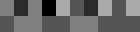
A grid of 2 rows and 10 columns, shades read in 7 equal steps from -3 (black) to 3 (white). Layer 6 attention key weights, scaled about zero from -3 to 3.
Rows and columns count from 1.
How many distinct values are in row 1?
5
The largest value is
1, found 3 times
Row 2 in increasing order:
-1 -1 -1 -1 -1 -1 0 0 0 0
